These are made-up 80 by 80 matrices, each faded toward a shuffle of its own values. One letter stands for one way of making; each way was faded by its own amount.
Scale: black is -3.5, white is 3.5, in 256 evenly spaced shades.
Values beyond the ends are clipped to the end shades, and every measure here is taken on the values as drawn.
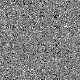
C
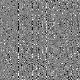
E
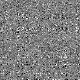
C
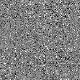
C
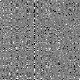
E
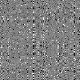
E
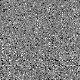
C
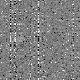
E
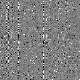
E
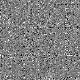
C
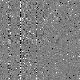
E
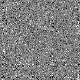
C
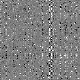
E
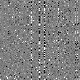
E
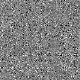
C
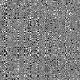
E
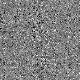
C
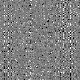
E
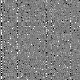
E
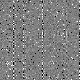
E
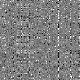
E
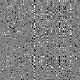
E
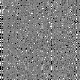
E
